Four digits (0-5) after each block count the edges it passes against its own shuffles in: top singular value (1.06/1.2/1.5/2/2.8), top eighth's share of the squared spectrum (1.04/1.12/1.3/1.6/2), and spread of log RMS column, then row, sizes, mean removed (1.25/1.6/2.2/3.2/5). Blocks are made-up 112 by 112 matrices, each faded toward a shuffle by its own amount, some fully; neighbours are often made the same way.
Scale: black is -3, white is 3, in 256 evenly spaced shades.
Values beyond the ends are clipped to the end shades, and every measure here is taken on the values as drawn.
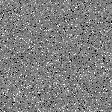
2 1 0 0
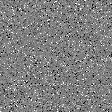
3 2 0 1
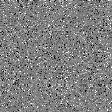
3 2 1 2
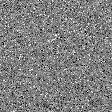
2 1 0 0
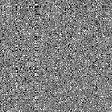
4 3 2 2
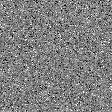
2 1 0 0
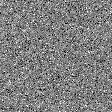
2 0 0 0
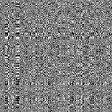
5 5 4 4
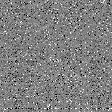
4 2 1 1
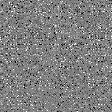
4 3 1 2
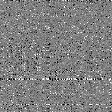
4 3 1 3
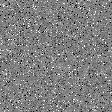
3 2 0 1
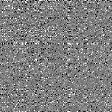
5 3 2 3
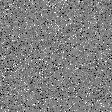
2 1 0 0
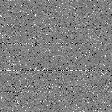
4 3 1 2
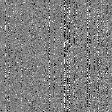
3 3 4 0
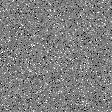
0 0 0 0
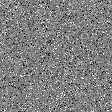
0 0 0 0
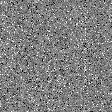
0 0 1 0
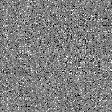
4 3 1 1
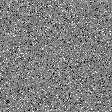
0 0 0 0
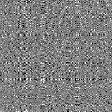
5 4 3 3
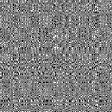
5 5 4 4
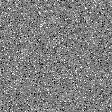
3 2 1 0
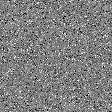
2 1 0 0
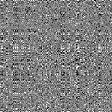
5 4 3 3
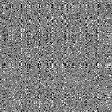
5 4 3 3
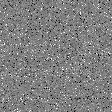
1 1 0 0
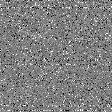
3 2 0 2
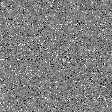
2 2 0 1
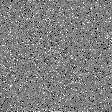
1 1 0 0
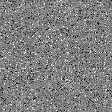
2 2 0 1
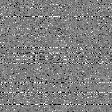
4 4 1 3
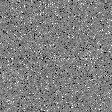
2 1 0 1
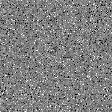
3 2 0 1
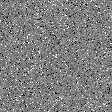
1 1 0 0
